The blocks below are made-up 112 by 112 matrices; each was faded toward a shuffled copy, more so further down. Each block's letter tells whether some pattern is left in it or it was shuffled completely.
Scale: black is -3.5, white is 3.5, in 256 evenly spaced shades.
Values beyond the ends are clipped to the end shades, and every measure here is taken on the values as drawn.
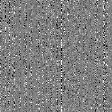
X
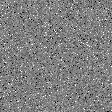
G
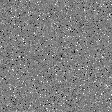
G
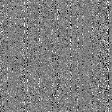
X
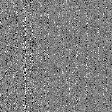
X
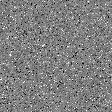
G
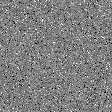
G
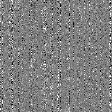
X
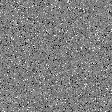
G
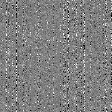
X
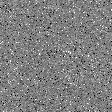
G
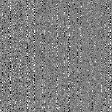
X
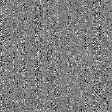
X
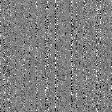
X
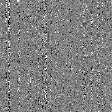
X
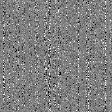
X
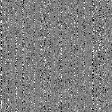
X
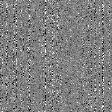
X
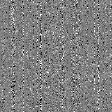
X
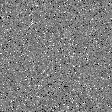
G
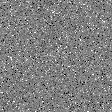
G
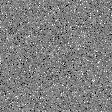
G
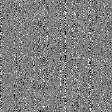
X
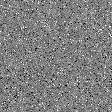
G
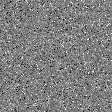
G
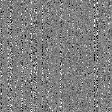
X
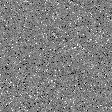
G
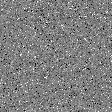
G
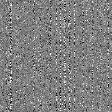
X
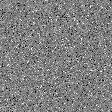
G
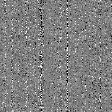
X
